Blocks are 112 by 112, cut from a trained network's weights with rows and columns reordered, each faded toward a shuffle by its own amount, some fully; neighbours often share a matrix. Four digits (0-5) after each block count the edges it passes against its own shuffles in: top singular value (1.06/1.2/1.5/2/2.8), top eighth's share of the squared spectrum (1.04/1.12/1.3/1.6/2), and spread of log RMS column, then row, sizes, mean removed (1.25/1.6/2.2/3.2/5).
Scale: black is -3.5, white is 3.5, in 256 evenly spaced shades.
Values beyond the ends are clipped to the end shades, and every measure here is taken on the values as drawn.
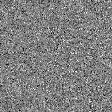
2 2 1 1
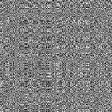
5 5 3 4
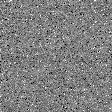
0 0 0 0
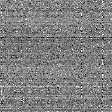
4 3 3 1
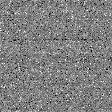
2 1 1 0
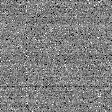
2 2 1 1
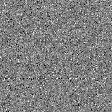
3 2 1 1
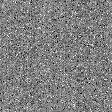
1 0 0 1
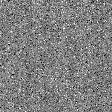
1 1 0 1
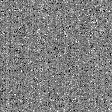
2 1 0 1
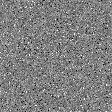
0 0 0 0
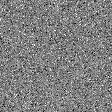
0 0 0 0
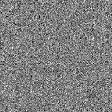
3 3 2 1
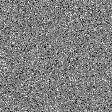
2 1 0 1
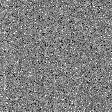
1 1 0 1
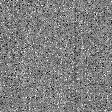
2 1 0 1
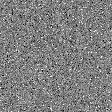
0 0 0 0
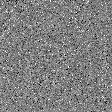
0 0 0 0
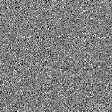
3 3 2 2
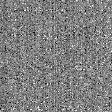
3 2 0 2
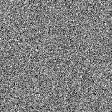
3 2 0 0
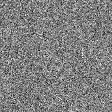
2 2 0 0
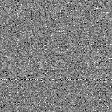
3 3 1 2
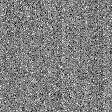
2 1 0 1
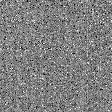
1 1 0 1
